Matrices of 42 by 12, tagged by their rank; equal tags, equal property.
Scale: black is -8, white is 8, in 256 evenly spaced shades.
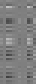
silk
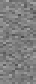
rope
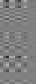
silk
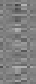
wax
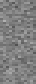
rope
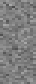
rope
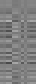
silk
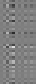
silk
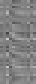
wax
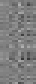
wax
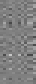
wax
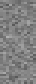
rope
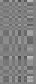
silk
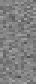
rope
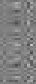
wax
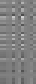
silk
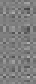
wax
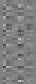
wax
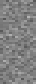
rope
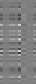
silk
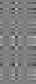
silk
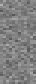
rope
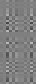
silk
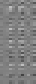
wax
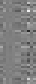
wax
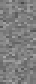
rope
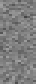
rope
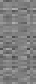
wax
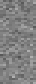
rope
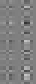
silk
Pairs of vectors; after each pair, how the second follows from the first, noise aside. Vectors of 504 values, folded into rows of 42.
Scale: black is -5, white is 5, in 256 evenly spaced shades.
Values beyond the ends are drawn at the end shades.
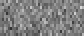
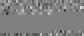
partly zeroed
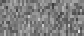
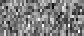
scaled up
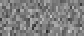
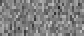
shuffled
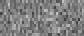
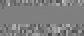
partly zeroed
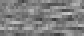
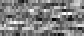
scaled up
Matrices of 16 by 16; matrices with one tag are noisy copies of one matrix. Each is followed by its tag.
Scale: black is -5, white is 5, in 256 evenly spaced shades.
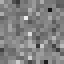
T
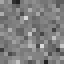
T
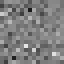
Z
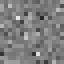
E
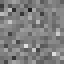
Z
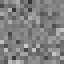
Z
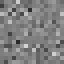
Z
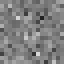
E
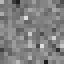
T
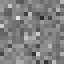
E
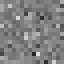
E
